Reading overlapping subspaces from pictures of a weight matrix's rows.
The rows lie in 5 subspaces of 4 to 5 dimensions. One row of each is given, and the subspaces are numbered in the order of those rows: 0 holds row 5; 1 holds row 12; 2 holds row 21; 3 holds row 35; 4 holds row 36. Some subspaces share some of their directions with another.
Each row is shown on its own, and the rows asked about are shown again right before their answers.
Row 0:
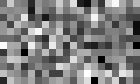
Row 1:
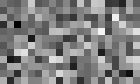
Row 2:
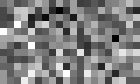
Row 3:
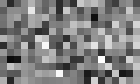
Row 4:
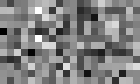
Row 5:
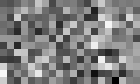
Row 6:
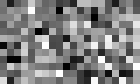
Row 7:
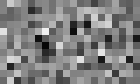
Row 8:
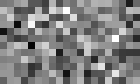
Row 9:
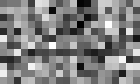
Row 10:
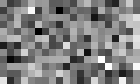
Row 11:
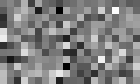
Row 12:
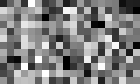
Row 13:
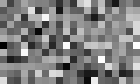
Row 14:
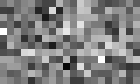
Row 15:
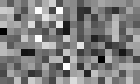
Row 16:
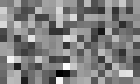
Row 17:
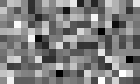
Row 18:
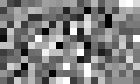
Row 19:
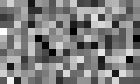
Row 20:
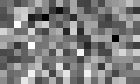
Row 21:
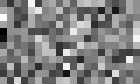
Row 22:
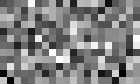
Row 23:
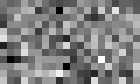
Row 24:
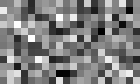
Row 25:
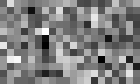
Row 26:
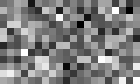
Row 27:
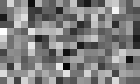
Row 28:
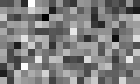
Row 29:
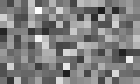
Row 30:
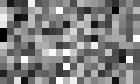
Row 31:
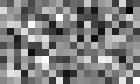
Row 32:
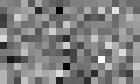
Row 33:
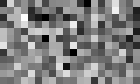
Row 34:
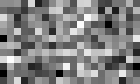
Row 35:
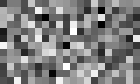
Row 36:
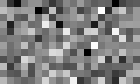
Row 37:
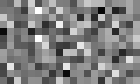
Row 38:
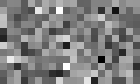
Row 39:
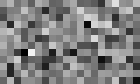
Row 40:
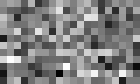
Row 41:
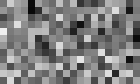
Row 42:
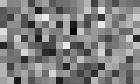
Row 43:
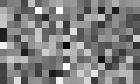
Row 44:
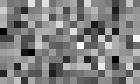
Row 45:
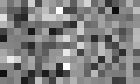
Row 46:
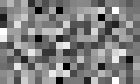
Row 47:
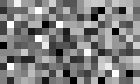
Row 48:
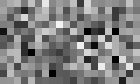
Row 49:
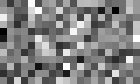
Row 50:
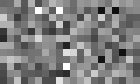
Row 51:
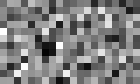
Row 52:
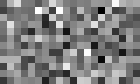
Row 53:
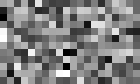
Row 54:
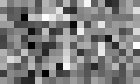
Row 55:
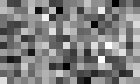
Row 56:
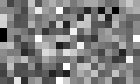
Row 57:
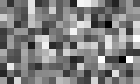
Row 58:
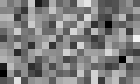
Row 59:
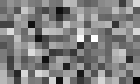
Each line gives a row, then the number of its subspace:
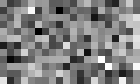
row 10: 1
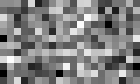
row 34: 0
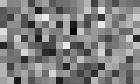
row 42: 3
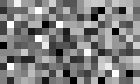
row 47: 4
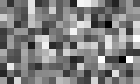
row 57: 0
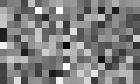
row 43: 3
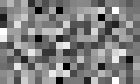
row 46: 0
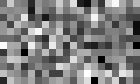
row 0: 1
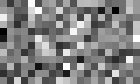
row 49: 2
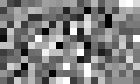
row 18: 1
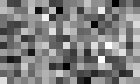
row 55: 4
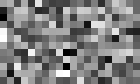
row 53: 2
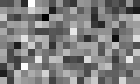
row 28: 1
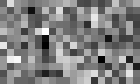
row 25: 3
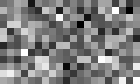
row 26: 2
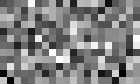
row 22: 3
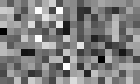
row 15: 0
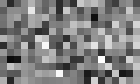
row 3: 2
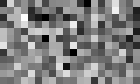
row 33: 3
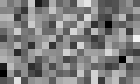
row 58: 0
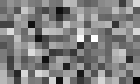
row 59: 2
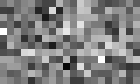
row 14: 0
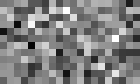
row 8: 1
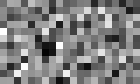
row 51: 1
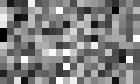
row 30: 4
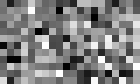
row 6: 1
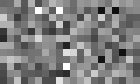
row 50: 4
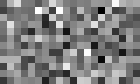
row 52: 4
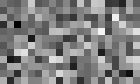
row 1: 2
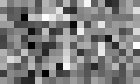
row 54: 1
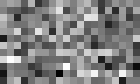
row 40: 0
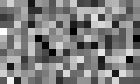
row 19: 3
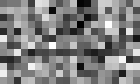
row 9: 0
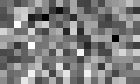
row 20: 1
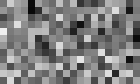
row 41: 2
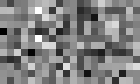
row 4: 0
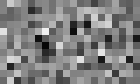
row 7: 1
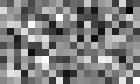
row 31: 2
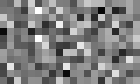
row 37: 4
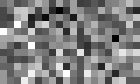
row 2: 1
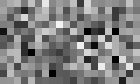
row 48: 4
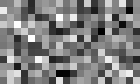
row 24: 2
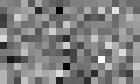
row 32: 4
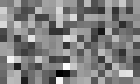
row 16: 2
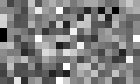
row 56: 1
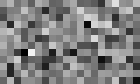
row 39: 2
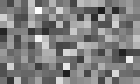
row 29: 4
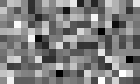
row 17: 2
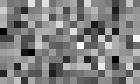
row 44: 4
